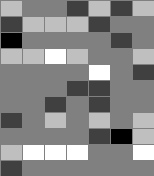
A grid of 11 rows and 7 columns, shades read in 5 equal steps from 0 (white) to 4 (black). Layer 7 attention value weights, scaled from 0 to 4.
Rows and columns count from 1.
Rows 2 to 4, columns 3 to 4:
1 1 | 2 2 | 0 1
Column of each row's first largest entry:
4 1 1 5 7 4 3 1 6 5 1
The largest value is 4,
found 2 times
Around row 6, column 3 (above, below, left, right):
2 3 2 3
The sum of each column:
24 18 17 20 22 26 17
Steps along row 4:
same down up up same down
